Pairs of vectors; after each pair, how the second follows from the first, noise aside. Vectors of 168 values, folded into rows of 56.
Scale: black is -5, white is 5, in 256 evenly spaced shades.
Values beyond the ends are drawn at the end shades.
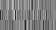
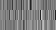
reversed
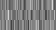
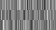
reversed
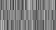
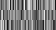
scaled up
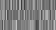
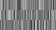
reversed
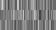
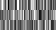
scaled up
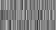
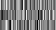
scaled up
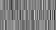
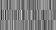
reversed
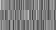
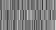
reversed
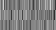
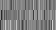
reversed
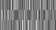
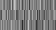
sign-scrambled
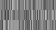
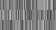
reversed
